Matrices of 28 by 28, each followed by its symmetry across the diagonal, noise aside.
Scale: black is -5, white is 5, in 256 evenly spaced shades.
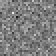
symmetric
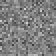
neither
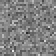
neither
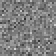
neither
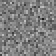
neither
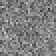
neither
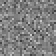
antisymmetric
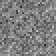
symmetric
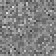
symmetric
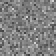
neither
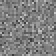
antisymmetric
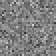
antisymmetric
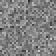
symmetric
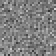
antisymmetric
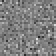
antisymmetric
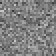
neither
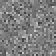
symmetric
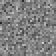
symmetric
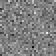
antisymmetric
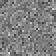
symmetric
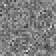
symmetric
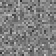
neither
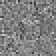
antisymmetric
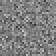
antisymmetric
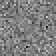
symmetric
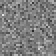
neither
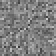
antisymmetric
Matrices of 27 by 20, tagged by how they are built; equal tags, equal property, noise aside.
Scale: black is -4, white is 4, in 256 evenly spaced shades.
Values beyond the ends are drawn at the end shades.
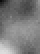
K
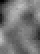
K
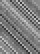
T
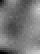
K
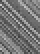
T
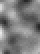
K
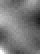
K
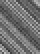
T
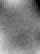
K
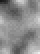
K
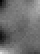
K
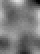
K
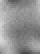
K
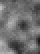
K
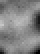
K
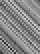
T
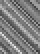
T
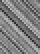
T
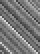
T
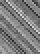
T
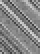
T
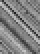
T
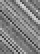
T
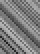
T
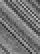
T
